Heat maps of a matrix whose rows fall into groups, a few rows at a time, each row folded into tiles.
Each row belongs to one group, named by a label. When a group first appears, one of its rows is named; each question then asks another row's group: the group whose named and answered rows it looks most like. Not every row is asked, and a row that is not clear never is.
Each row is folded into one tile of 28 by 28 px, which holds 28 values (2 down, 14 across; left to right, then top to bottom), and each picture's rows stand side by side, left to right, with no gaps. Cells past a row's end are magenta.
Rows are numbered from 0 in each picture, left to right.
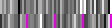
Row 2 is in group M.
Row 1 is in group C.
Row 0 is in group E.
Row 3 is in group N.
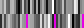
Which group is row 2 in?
C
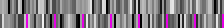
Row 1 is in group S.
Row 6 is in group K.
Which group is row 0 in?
C
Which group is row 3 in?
C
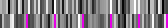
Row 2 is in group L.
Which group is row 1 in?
N
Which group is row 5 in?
C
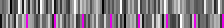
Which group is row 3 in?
E
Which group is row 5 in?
M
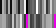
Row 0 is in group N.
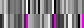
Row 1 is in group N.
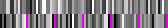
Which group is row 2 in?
K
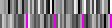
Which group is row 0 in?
C
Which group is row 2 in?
C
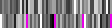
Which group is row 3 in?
S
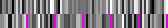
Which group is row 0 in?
L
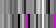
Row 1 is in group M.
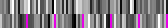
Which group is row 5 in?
M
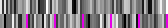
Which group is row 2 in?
E
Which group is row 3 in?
K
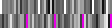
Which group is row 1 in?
S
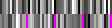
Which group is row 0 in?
L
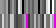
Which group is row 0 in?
C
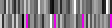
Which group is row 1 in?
L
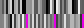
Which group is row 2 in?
E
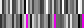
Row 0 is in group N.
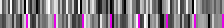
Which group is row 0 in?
N
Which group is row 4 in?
K
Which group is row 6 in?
N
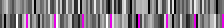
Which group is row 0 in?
K
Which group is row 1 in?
L
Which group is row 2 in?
S
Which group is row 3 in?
L
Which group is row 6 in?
S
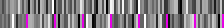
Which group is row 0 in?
C
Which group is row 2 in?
M
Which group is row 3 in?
L
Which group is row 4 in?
N
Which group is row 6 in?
K
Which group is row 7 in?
M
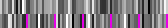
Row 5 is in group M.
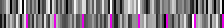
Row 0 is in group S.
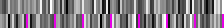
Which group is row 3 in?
S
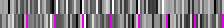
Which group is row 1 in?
L
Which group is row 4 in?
N
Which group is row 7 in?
E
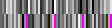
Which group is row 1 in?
N
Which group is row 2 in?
L
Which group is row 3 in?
M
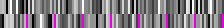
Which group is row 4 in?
S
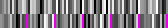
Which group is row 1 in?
K
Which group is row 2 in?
N
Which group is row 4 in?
N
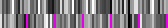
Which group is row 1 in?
L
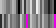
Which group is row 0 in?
E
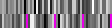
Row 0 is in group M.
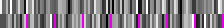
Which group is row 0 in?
N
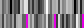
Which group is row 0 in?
M
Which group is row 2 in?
E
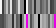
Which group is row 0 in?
N
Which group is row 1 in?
L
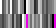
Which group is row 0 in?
N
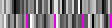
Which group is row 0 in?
M
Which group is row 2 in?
S
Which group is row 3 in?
M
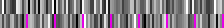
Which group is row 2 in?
N
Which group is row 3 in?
S
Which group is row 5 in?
K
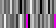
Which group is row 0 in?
S
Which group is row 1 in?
K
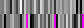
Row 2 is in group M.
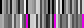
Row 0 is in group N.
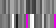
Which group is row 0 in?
C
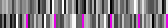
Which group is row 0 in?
K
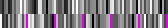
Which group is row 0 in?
M
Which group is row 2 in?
M
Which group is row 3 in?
L
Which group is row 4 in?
N
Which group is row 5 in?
S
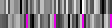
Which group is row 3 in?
E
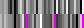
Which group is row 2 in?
N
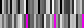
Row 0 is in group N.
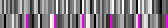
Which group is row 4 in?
N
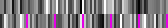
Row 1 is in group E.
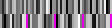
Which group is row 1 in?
C
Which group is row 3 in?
L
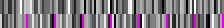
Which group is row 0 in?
M
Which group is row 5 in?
L
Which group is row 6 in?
E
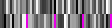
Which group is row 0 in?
K
